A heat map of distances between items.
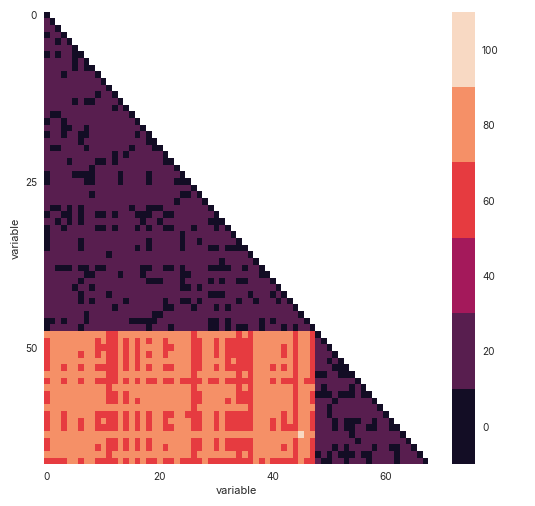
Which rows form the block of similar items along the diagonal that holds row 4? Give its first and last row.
0 to 47
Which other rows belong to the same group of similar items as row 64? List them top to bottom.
48, 49, 50, 51, 52, 53, 54, 55, 56, 57, 58, 59, 60, 61, 62, 63, 65, 66, 67
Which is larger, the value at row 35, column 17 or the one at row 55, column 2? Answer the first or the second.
the second
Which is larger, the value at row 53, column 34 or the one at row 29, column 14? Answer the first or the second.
the first
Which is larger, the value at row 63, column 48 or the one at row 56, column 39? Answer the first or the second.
the second
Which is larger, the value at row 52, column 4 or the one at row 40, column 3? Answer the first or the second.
the first
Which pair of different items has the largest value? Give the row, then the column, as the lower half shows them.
63, 45
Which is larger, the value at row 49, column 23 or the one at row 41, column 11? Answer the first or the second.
the first
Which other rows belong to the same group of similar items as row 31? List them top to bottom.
0, 1, 2, 3, 4, 5, 6, 7, 8, 9, 10, 11, 12, 13, 14, 15, 16, 17, 18, 19, 20, 21, 22, 23, 24, 25, 26, 27, 28, 29, 30, 32, 33, 34, 35, 36, 37, 38, 39, 40, 41, 42, 43, 44, 45, 46, 47
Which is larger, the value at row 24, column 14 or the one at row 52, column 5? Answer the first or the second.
the second
